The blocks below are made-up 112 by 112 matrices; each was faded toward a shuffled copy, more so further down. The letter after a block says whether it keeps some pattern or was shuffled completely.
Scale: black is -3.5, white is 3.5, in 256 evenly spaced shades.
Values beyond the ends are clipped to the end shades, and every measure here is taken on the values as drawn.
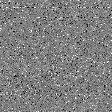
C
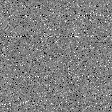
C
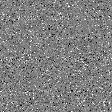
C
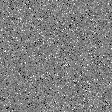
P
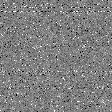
C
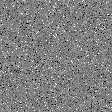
P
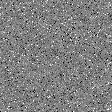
P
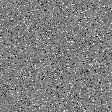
P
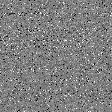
C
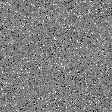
P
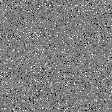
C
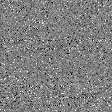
C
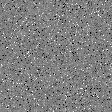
P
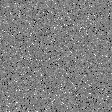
P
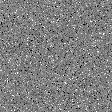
P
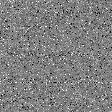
C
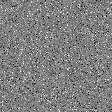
P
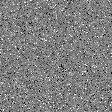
P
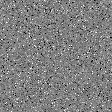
P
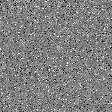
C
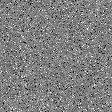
P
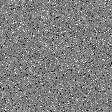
P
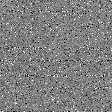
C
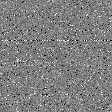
C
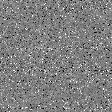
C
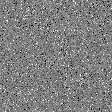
P
